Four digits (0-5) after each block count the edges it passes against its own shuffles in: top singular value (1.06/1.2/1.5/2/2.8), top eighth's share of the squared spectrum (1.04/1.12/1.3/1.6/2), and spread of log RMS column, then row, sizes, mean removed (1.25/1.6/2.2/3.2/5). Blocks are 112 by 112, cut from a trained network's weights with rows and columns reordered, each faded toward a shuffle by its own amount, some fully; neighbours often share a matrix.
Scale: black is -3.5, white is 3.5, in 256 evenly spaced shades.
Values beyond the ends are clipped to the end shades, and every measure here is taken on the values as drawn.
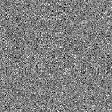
4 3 2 2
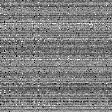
5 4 3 3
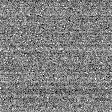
3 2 0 0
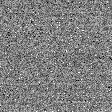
1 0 0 0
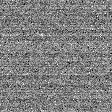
3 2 1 0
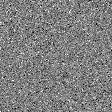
1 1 0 0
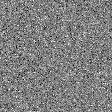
1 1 0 0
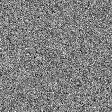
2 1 0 0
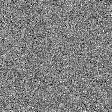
2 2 0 1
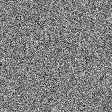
0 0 0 0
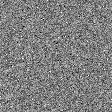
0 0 0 0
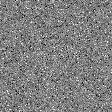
0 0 0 0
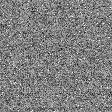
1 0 0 0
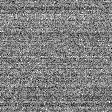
4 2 0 1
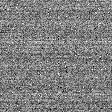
3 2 0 1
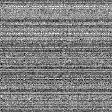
5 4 2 3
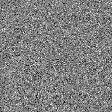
3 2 1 0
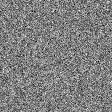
0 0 0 0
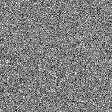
3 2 1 1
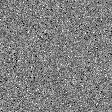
0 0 0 0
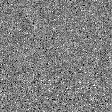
2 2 0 1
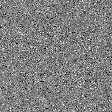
2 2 0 2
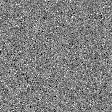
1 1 0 0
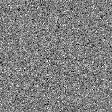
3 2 1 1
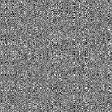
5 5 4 3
